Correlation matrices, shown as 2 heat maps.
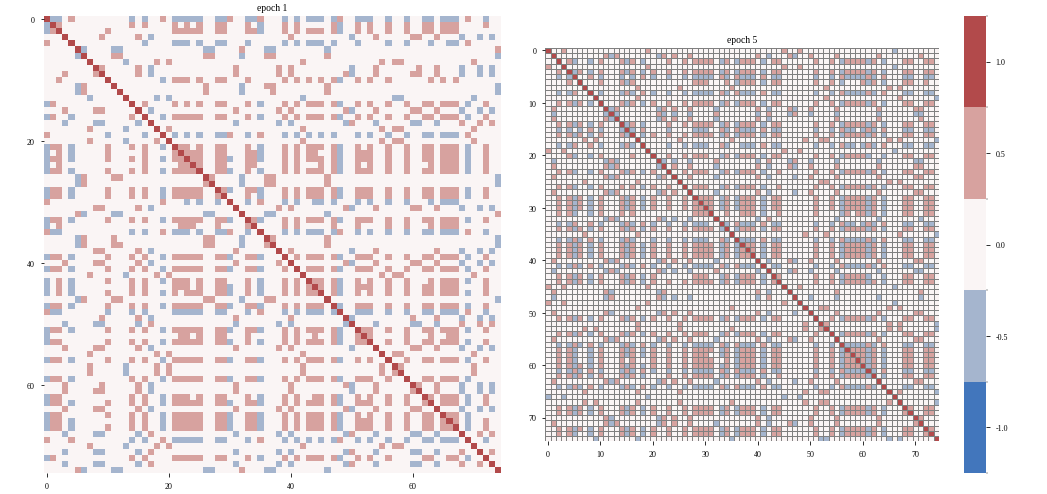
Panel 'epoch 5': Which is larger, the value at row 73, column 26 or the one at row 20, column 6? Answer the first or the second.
the first
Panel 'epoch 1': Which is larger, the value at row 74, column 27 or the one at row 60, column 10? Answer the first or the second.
the second
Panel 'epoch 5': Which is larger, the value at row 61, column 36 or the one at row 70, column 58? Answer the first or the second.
the first
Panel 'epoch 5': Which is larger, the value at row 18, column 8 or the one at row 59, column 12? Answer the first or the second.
the first
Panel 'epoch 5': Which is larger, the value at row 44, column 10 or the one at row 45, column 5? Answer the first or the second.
the first
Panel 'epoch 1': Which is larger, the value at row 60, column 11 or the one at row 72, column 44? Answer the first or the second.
the second
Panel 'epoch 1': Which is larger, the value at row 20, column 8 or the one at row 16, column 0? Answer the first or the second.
the first
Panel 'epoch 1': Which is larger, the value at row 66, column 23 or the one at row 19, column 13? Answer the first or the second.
the first
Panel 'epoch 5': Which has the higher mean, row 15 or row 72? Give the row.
72
